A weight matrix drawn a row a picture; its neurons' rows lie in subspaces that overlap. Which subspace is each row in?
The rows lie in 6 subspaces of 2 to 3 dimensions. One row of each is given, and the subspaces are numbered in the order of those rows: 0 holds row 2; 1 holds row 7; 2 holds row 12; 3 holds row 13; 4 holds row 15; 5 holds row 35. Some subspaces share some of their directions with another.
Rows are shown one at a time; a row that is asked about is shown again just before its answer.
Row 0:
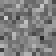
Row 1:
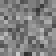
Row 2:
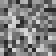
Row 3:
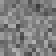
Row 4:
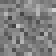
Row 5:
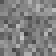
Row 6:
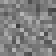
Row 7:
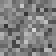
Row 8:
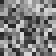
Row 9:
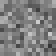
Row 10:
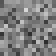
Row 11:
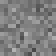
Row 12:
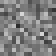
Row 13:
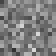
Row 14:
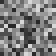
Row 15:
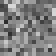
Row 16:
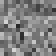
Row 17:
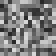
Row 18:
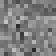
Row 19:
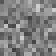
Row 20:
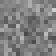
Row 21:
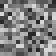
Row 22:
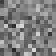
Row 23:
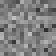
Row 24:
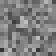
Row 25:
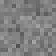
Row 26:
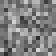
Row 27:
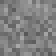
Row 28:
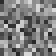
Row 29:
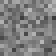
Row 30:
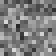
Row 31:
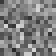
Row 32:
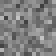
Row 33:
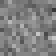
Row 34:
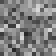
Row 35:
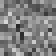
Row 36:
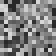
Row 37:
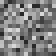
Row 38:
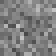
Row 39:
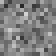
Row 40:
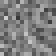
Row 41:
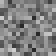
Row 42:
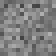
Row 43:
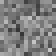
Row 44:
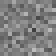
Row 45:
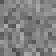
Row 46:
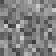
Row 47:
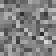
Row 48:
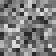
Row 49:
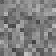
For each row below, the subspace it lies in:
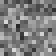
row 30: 5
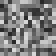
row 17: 4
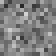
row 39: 1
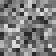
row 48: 1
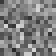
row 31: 3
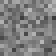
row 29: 5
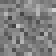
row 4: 2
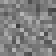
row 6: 2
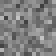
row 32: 0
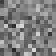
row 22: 3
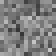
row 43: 0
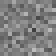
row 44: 1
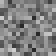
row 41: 3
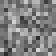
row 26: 0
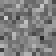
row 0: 0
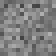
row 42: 1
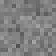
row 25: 0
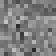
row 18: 5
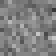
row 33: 3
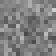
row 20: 3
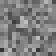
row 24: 0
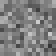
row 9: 5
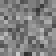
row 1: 0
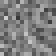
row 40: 0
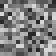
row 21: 5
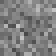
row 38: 2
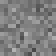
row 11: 4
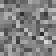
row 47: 2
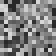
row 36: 4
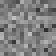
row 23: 4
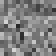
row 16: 5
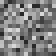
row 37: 1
